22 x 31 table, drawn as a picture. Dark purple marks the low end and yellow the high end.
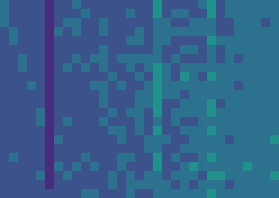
Calmest part: middle right. Odd lines: columns 6, 18 and 24. Average level on the scale: 30%. Roughest part: centre. Slope: up to the right.
